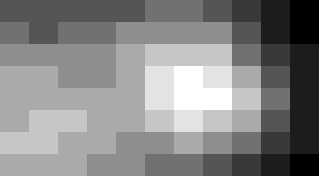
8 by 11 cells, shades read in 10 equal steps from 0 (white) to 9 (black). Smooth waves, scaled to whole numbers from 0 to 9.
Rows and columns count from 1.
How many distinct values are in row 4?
6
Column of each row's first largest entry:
11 11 11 11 11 11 11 11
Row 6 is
3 2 2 3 3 2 1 2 3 6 8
